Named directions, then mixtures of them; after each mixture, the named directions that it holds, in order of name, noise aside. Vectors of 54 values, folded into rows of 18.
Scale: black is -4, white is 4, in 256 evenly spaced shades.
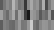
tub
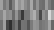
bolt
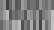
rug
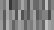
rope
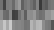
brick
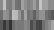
brick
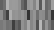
rug, tub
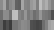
brick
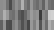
bolt, rug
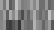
bolt, rug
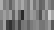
bolt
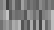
rug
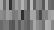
bolt, rope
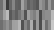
rug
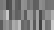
rug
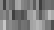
bolt, brick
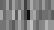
rope, tub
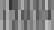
rope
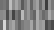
brick, rope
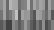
brick, rope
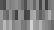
brick, tub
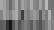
bolt, brick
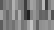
tub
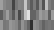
tub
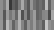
rope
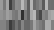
bolt, rope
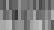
brick, rope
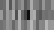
rope, tub
